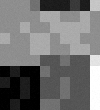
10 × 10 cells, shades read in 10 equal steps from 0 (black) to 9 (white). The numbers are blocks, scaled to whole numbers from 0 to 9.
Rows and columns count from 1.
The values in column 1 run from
0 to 6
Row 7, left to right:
0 1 0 0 4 3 3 3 3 9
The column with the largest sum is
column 10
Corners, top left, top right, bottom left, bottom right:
5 7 0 9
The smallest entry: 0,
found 11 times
